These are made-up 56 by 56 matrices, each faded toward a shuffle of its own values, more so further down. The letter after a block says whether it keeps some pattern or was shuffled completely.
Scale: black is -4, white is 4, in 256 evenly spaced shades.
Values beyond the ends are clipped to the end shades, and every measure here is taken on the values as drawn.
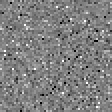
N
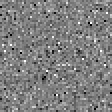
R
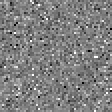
N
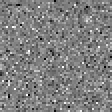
R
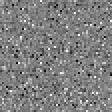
R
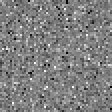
R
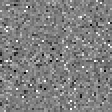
R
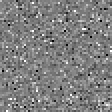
R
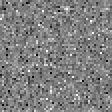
N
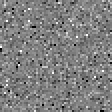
N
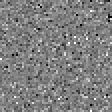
N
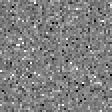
R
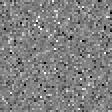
N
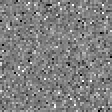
N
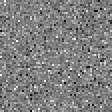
R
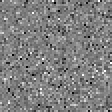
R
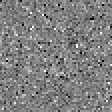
N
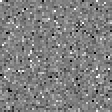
R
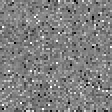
R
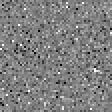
N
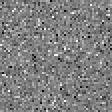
N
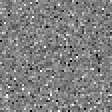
N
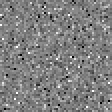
N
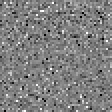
R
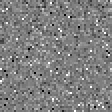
N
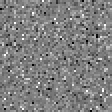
R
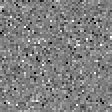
N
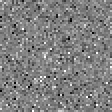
N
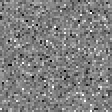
N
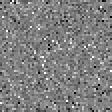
N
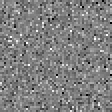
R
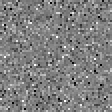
N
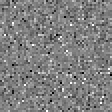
R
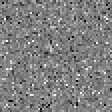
N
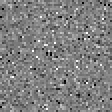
N
